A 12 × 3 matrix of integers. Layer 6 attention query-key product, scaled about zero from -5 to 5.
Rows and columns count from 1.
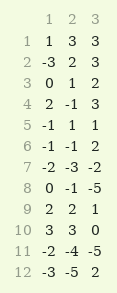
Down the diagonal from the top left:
1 2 2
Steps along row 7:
down up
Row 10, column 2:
3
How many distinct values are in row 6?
2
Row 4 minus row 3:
2 -2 1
